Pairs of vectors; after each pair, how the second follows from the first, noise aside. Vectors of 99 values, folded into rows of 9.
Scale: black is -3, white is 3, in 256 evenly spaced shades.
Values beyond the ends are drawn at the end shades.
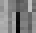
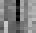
reversed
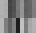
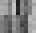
reversed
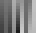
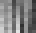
negated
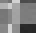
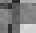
negated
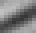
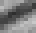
reversed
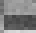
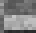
negated
